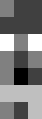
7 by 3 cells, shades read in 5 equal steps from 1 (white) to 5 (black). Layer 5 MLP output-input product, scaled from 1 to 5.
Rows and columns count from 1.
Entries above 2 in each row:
3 3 1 3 3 0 2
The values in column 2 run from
2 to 5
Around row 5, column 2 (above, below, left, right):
4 2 3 4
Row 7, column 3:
2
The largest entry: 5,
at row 5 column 2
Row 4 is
3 4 3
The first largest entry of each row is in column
2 1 2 2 2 1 2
